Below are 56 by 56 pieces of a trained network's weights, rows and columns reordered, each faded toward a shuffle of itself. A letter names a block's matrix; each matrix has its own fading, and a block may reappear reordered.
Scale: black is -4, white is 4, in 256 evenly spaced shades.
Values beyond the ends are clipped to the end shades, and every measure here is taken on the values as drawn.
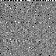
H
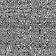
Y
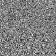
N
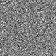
N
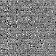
Y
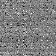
Y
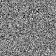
N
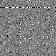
H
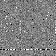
H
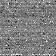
Y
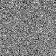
N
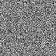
N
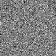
N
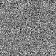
N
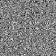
N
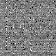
Y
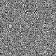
H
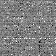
Y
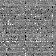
Y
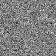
N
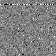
H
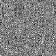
H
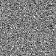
N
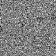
H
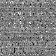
Y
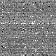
Y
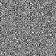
H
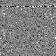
H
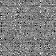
Y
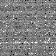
Y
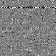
H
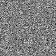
N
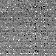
Y
